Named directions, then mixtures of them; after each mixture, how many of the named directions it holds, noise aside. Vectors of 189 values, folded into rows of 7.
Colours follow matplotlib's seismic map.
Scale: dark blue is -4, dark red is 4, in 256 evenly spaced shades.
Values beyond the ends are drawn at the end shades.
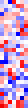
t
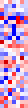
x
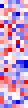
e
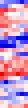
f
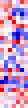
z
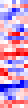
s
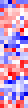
two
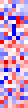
one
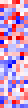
three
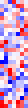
one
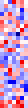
two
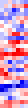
one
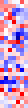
one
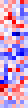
two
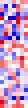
two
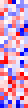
one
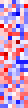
three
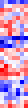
two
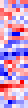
one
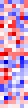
three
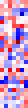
one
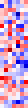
one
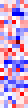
three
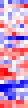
three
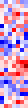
two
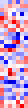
three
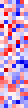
one
